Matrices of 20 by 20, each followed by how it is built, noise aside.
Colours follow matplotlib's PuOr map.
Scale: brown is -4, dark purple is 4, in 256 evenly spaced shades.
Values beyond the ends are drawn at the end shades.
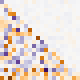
lower triangular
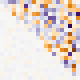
upper triangular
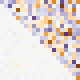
upper triangular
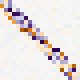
banded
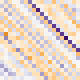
Toeplitz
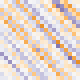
Toeplitz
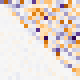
upper triangular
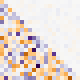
lower triangular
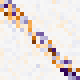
banded
